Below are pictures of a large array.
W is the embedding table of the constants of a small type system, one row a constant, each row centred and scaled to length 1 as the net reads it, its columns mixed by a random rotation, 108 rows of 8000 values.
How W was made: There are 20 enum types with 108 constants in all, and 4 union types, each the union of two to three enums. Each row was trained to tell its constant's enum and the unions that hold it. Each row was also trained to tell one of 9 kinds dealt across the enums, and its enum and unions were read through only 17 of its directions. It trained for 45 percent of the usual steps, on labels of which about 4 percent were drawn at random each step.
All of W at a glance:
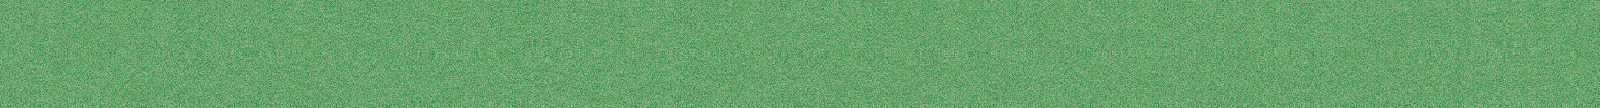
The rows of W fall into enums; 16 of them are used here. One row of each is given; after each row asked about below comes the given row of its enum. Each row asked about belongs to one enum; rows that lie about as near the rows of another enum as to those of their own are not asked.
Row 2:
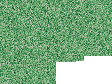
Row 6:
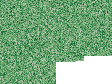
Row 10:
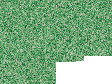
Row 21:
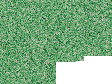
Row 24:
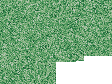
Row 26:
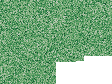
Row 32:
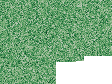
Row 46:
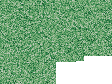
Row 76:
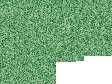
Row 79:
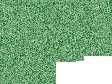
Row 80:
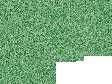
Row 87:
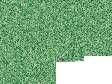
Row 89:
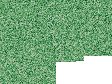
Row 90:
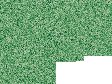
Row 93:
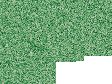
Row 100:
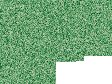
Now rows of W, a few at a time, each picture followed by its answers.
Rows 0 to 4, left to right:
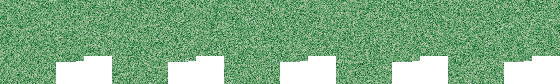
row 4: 6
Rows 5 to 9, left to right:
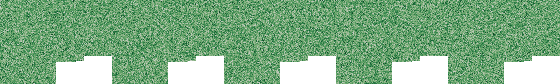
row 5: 10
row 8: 10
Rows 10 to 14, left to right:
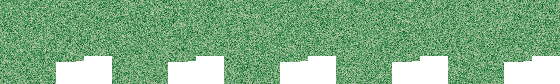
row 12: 79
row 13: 46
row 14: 93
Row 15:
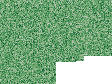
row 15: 80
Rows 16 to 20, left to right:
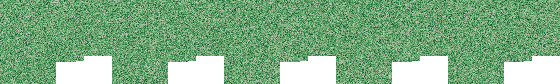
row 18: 6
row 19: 10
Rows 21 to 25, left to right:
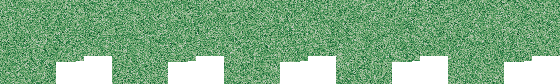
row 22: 79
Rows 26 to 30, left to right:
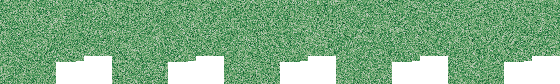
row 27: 10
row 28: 80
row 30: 21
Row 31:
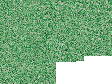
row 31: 89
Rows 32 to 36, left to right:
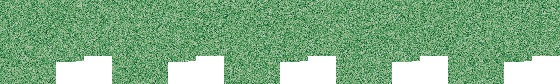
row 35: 90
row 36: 76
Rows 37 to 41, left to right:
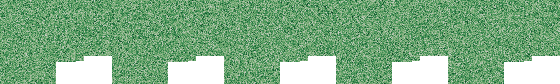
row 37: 21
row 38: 100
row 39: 80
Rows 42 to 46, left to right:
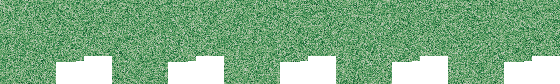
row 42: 79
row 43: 10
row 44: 46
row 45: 93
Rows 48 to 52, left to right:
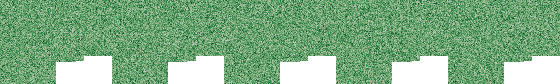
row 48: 32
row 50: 2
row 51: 100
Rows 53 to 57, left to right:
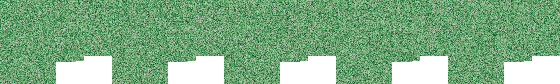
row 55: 80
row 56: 100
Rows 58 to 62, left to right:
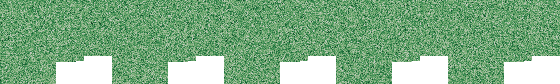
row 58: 76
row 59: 32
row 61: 2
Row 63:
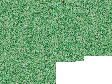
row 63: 90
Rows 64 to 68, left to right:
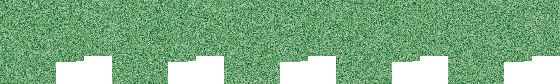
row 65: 2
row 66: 100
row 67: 10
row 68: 80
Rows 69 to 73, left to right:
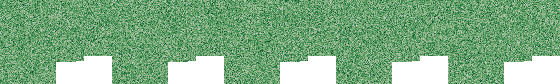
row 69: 46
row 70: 80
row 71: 89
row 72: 87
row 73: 2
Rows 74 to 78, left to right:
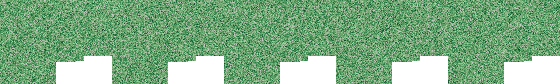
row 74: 90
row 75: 79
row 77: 32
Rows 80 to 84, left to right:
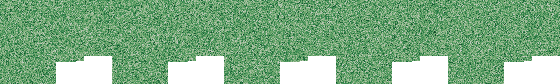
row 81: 21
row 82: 6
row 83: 21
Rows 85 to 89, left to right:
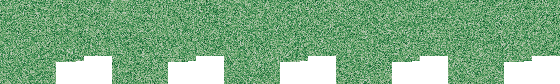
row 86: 93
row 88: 79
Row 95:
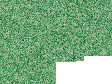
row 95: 100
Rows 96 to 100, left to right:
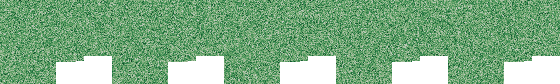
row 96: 46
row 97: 2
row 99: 79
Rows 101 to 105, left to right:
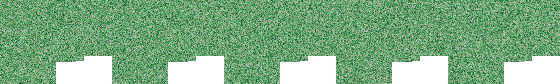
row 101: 32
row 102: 32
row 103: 90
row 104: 93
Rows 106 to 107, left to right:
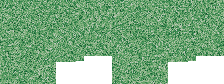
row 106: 32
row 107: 100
